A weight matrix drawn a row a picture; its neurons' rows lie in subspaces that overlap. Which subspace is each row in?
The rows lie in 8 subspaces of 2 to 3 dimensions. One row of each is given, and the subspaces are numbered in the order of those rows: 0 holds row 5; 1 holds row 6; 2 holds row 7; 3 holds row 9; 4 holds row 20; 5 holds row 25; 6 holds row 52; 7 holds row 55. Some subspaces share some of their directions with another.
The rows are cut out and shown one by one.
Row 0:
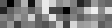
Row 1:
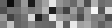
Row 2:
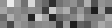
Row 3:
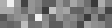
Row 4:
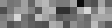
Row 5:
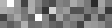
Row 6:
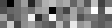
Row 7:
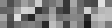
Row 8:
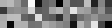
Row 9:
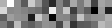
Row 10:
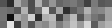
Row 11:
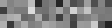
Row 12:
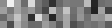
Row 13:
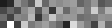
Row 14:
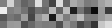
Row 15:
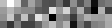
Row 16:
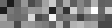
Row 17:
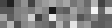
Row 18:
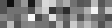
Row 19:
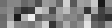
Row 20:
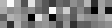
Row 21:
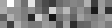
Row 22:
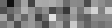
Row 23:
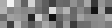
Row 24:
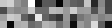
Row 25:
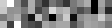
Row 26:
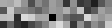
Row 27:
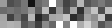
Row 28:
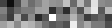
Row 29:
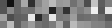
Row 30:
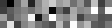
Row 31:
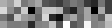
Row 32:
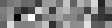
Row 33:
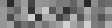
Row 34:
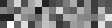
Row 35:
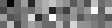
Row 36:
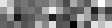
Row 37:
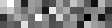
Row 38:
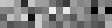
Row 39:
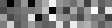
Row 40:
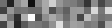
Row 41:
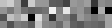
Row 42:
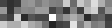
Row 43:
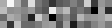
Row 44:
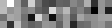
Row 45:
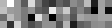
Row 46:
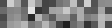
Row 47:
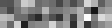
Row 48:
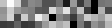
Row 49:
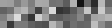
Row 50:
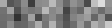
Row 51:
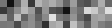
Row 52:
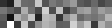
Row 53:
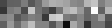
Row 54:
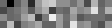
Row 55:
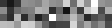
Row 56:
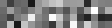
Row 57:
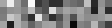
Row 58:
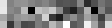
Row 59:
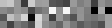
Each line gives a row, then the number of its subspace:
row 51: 2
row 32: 2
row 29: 4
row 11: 3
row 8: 3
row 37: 0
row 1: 5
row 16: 3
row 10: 6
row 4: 2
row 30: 1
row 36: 1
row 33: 6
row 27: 5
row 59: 4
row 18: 2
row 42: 7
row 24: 3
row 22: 2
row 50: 1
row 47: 0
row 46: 6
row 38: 4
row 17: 1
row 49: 2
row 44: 5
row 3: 0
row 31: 6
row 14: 3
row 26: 7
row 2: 5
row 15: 7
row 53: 6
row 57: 3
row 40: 7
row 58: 6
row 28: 7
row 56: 0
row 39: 5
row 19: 2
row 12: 1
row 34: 6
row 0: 2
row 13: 6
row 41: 4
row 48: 7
